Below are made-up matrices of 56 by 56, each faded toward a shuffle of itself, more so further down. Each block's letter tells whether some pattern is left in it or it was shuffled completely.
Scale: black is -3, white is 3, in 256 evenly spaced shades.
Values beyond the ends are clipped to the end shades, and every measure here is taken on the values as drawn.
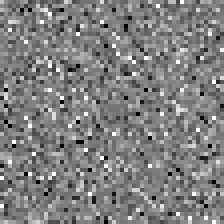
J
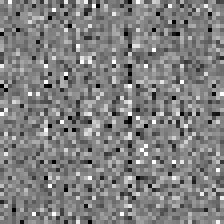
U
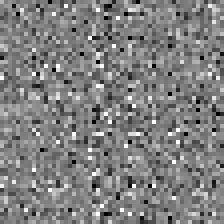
U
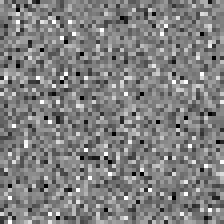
J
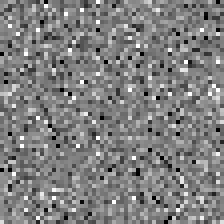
J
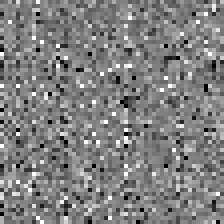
U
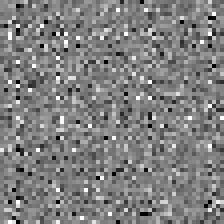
U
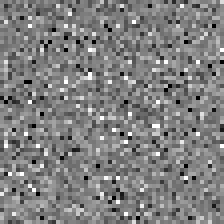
J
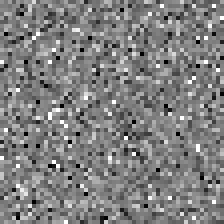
J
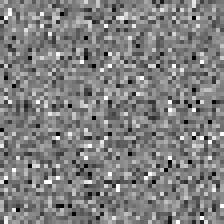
U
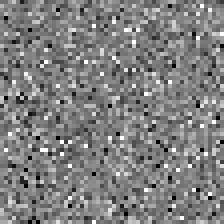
J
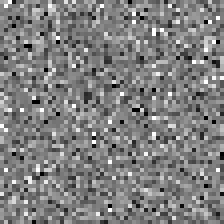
J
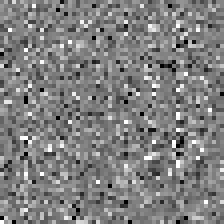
U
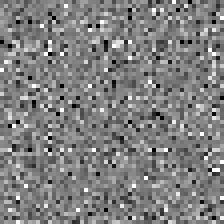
U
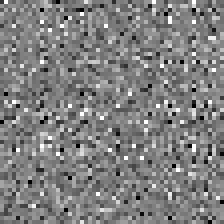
U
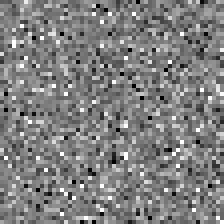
J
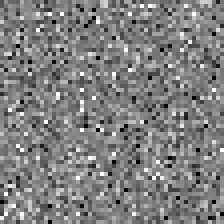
J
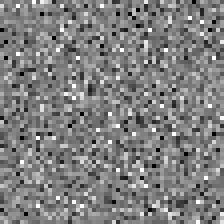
J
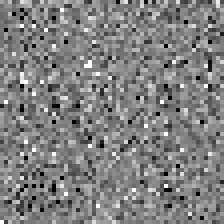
U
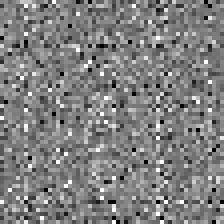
U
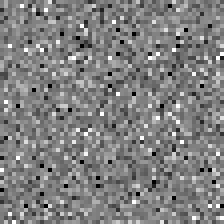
J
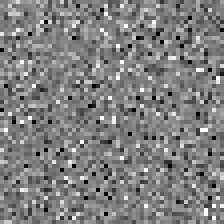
J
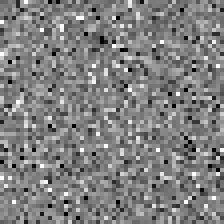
J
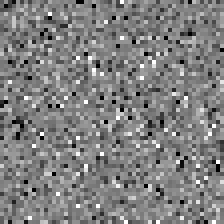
J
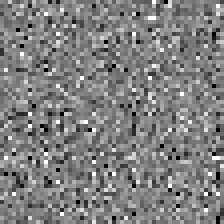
U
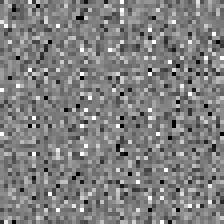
U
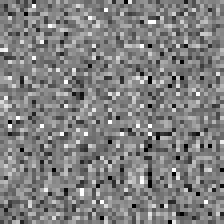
U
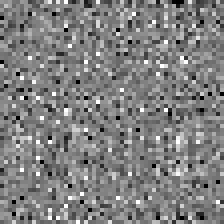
U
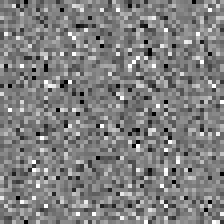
U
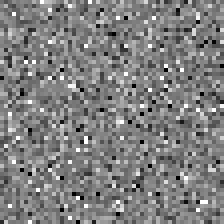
J
